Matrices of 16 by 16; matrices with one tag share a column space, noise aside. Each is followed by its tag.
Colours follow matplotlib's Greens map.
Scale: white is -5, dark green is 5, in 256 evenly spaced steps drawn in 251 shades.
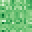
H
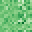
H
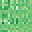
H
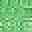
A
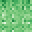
H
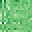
H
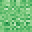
A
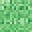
H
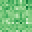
H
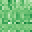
H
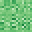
A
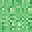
A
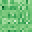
H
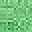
A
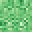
A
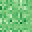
H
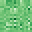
A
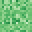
H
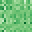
H
